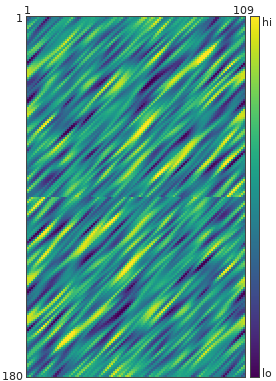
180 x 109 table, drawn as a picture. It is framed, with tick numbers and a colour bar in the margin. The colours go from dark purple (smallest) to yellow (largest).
It looks the same turned upside down. The histogram is bell-shaped. There is no overall slope. Streaks slant up to the right.
